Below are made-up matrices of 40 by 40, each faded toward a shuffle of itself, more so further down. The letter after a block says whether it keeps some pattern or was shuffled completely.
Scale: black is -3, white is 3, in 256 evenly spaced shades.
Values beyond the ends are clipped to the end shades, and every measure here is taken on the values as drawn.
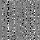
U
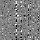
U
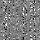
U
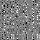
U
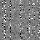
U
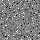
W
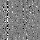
U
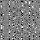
U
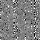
U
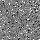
W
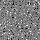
W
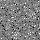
W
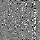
U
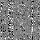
U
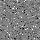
W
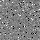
W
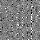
U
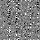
U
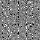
U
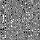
U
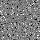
W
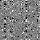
U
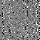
U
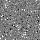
W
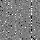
U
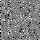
U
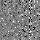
U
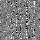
U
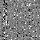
U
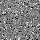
W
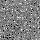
W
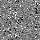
U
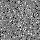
W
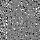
U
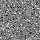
W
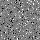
W
